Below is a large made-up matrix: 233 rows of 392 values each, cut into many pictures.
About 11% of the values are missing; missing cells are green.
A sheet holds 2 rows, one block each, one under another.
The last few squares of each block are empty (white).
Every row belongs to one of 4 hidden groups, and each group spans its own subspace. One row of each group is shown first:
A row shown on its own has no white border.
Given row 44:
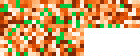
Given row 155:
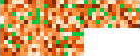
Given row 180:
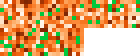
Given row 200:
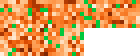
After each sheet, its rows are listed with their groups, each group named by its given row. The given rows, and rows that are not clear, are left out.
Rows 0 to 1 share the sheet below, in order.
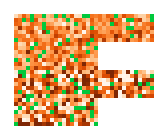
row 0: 200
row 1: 200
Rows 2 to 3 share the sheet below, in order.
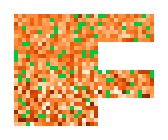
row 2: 155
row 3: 180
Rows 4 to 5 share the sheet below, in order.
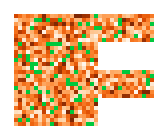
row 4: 200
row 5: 44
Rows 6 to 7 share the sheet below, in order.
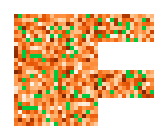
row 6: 180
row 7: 155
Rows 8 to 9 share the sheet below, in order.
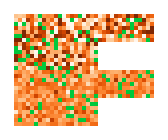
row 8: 44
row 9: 200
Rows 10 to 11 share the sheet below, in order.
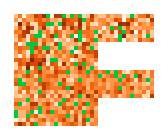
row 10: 180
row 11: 180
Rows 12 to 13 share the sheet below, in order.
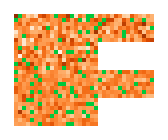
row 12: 155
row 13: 155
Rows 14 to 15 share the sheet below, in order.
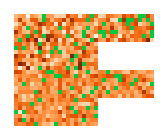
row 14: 180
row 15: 155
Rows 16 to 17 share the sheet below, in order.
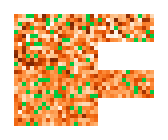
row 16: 180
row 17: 155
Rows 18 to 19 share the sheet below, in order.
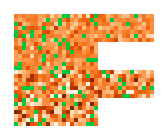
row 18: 44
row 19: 44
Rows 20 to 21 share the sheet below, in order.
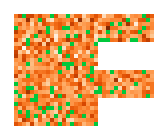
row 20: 200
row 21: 200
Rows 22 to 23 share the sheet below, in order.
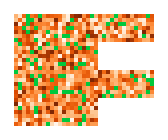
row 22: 155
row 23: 44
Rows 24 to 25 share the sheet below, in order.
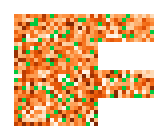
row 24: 180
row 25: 200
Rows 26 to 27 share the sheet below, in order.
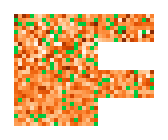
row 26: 180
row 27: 44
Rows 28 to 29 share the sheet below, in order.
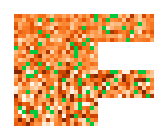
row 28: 44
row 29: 155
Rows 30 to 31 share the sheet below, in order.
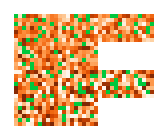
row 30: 155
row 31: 155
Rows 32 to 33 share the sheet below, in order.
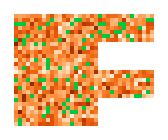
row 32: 44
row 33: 155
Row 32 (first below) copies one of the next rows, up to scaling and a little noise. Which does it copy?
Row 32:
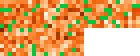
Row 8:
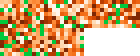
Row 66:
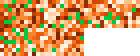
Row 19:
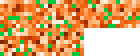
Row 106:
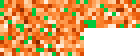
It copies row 66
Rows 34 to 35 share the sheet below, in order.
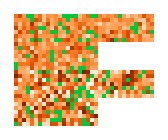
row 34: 44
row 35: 200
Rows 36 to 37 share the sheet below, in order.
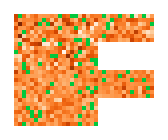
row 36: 44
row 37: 180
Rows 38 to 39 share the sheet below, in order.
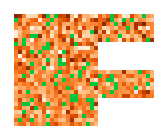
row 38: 155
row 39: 44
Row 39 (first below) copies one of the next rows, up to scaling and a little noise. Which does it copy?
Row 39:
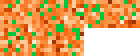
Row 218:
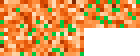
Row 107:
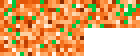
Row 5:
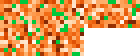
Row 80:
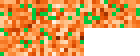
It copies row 5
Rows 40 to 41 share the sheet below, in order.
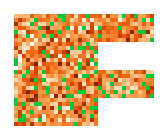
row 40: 200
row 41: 200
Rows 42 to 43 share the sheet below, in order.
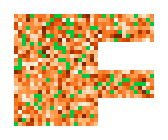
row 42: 180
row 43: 155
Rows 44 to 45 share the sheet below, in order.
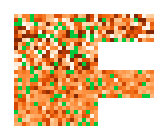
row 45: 200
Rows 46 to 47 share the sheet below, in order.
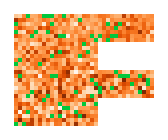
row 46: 200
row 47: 155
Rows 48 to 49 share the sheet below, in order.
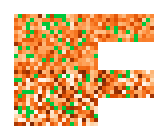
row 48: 180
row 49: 180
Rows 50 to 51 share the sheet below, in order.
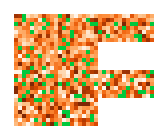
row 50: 155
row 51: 155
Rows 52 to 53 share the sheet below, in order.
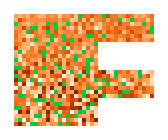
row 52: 200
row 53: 180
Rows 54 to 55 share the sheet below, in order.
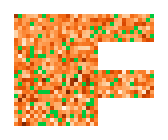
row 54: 155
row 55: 200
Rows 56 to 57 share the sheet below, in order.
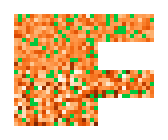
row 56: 44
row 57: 200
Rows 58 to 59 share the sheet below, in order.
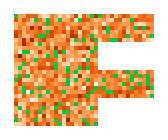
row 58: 155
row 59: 200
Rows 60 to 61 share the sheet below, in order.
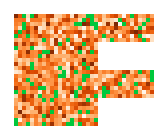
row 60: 44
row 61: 155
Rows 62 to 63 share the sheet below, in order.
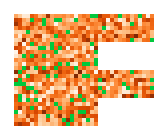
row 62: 200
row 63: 155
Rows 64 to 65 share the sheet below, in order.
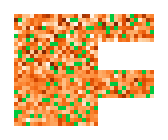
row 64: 200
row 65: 180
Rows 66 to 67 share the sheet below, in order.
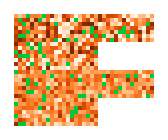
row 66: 44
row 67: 200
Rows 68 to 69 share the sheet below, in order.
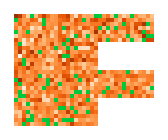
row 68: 155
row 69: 44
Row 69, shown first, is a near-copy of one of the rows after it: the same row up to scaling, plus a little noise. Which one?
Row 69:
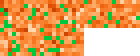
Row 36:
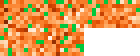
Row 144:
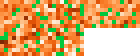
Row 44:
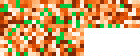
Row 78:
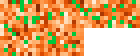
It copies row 36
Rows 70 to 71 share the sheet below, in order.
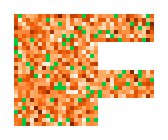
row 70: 44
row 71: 44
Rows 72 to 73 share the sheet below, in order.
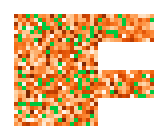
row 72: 180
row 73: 180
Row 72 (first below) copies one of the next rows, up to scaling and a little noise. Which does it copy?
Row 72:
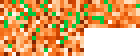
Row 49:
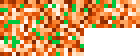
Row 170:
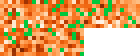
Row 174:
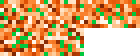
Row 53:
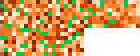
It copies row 53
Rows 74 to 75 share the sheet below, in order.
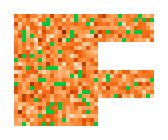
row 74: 180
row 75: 155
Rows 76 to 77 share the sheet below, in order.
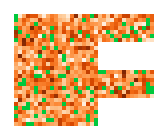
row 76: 155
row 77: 180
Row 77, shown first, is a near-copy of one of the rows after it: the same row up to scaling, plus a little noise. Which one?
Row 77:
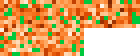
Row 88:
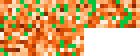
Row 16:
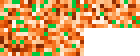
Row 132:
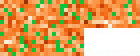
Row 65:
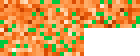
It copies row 65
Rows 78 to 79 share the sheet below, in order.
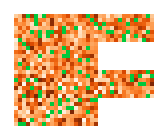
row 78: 44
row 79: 180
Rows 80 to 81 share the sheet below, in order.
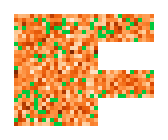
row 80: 44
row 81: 200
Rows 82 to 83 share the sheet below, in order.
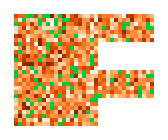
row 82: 180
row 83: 200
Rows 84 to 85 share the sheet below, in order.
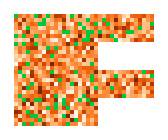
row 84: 180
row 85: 44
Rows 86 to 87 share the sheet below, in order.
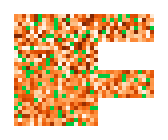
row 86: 44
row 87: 155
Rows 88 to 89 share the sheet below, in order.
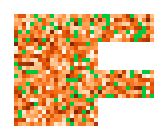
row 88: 180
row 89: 200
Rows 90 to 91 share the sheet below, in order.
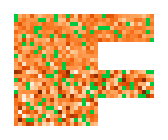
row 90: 200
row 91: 155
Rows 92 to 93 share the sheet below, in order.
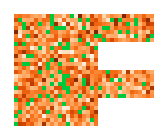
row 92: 180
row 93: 200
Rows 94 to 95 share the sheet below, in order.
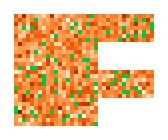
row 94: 180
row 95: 155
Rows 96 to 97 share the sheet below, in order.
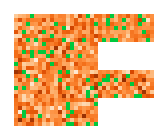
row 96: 44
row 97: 155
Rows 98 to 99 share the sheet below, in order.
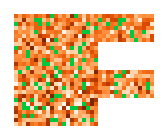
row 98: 44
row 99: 44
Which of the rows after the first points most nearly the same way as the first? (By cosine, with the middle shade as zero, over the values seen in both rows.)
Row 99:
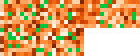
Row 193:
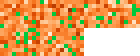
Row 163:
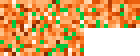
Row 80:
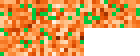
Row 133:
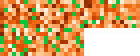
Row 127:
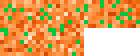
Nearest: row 193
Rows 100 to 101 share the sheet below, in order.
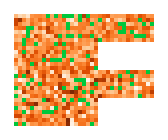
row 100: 200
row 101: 44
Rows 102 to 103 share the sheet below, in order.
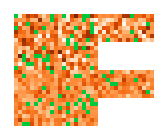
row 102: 155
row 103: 155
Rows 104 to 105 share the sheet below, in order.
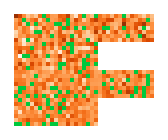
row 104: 155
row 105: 44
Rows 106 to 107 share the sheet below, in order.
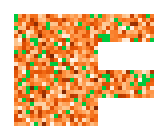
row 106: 44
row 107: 44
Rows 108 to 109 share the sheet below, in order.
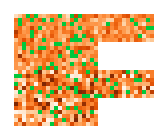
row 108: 155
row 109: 180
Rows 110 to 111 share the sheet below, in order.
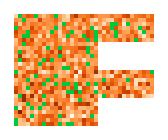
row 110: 155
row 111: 155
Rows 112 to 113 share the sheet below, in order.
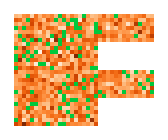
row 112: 200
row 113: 200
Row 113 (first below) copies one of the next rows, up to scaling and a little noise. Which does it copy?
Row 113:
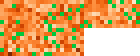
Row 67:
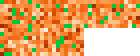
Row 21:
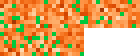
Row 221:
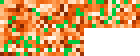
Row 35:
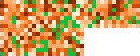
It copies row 221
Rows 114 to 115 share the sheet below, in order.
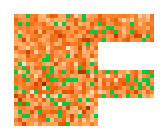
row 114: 200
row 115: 200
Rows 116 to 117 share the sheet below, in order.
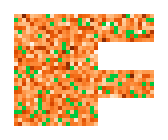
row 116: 44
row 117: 180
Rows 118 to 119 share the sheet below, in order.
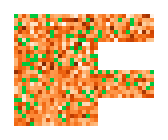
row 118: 44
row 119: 155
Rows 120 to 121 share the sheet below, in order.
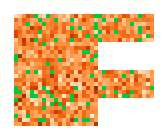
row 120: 155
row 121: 200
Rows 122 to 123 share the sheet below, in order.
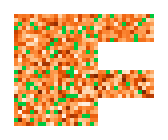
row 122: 200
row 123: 155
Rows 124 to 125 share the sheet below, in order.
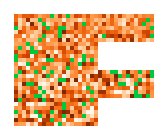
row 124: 180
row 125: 180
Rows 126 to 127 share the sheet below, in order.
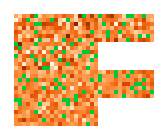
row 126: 200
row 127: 180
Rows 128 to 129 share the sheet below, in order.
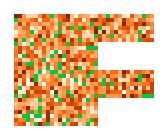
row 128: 155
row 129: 180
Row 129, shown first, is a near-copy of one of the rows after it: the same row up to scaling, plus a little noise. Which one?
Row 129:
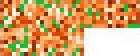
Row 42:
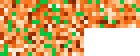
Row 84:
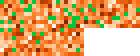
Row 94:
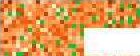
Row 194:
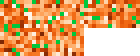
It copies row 94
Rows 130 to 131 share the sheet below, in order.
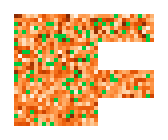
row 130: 155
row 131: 155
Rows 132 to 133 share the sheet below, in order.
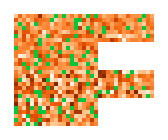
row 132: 180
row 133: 44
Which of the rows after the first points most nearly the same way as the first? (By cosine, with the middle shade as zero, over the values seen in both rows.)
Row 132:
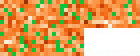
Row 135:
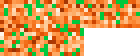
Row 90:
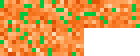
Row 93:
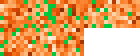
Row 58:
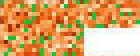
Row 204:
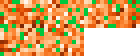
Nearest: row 135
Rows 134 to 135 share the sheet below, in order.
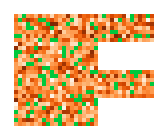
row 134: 180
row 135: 180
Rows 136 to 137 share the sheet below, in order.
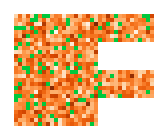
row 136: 44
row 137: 180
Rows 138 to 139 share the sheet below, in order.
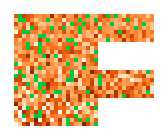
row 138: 180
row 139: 200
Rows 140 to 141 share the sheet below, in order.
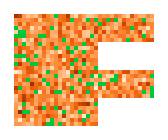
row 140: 155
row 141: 155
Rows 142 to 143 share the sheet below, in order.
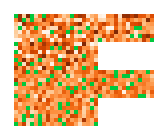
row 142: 44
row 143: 180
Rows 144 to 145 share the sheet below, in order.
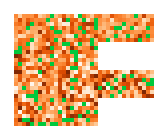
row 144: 44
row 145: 155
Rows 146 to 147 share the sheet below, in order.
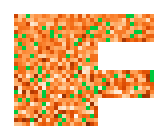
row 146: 44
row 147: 180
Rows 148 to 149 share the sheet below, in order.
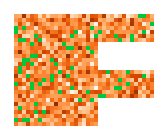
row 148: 44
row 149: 44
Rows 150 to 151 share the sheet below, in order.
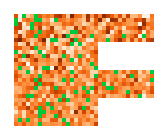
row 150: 44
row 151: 200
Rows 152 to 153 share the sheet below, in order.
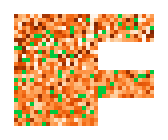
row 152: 200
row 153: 180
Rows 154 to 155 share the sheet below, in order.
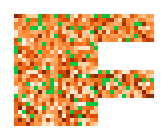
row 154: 155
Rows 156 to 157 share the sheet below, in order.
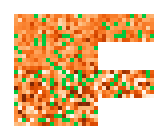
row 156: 200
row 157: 155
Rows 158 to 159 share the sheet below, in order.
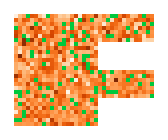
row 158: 155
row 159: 200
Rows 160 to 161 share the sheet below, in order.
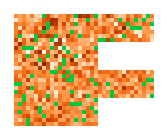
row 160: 200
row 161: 180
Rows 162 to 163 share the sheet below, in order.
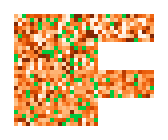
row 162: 155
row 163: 180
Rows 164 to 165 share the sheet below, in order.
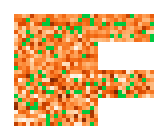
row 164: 44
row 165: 180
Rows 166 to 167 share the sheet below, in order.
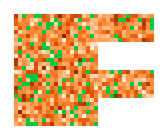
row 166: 44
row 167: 155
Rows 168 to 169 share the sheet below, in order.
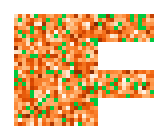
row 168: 44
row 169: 155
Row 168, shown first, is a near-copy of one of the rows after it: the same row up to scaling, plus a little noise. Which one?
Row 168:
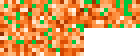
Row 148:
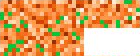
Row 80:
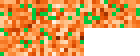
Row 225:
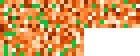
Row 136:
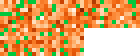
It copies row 136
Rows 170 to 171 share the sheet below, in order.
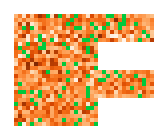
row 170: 180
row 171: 200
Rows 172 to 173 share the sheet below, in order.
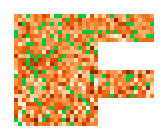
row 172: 180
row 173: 200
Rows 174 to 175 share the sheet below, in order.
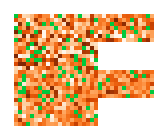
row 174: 180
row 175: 180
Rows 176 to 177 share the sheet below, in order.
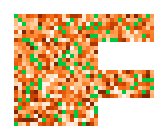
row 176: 44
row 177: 180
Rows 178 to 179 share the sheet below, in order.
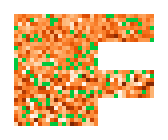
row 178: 180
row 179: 44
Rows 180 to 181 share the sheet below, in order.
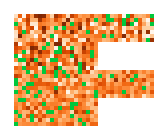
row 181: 200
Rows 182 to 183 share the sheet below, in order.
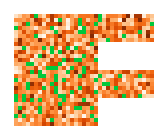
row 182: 44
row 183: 155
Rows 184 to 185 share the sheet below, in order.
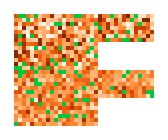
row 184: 180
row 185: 180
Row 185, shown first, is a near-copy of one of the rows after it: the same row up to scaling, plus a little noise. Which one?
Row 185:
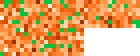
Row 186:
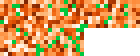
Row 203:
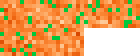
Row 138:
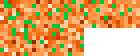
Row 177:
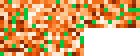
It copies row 138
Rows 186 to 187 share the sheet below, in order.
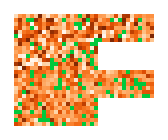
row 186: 180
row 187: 200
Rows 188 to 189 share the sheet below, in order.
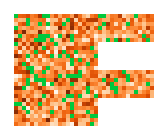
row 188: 200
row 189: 200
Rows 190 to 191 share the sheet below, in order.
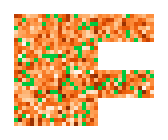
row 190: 155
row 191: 155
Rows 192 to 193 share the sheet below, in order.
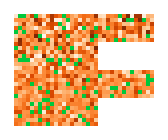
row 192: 44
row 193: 44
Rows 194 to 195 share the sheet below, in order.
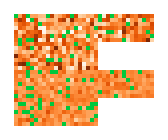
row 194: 180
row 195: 180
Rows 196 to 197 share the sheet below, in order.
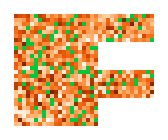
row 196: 200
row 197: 180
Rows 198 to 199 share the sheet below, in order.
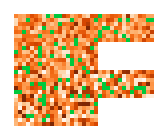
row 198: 200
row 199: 155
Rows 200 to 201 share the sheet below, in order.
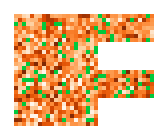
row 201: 180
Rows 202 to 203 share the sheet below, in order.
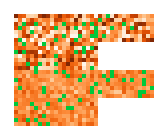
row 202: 155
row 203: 180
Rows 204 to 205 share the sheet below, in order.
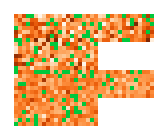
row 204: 180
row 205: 200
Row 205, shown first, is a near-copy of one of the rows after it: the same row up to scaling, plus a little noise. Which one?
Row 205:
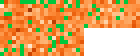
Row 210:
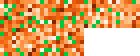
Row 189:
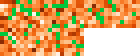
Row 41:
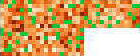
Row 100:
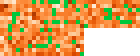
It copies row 210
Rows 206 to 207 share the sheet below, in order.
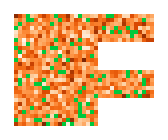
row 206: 155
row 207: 44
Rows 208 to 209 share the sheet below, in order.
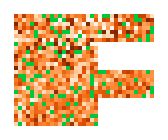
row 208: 44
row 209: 200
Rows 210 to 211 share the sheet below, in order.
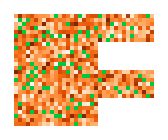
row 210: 200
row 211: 155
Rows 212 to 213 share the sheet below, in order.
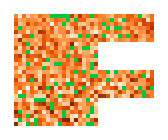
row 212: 44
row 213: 44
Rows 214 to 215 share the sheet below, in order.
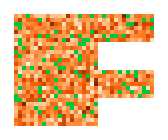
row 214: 180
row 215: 200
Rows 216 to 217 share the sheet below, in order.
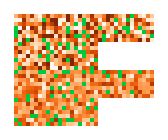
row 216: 200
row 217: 180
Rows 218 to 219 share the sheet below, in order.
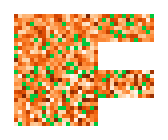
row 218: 44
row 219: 44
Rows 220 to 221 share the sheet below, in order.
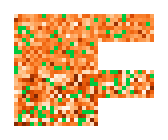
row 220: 200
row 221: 200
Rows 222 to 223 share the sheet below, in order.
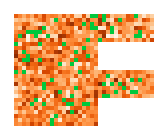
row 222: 180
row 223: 200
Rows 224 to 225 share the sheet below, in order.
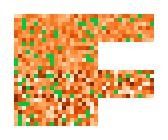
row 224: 155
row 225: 44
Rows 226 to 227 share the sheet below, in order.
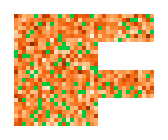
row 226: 200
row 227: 200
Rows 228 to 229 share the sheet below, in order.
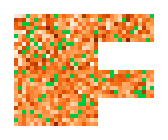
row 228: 200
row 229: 44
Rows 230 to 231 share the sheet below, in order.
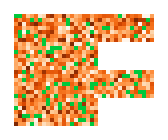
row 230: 44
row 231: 200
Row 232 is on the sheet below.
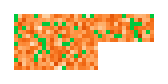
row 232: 200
